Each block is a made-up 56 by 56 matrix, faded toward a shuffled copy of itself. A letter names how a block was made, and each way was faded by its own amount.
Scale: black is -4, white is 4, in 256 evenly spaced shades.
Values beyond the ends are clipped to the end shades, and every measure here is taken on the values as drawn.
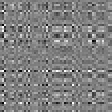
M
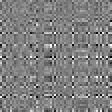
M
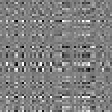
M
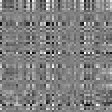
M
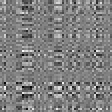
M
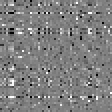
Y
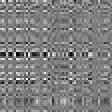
M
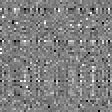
Y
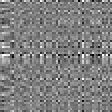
M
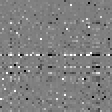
Y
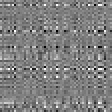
M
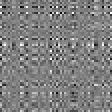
M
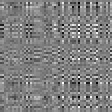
M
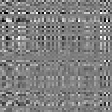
M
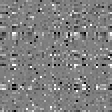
Y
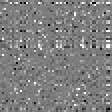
Y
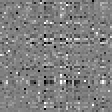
Y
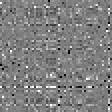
Y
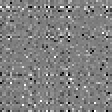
Y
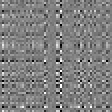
M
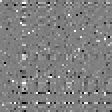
Y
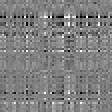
M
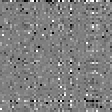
Y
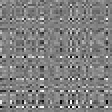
M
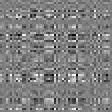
M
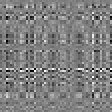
M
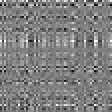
M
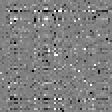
Y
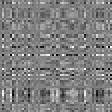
M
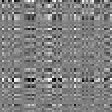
M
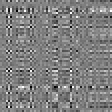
M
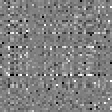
Y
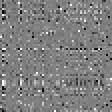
Y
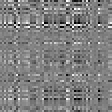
M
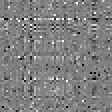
Y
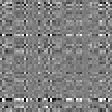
M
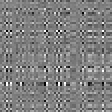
M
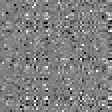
Y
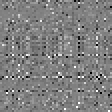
Y
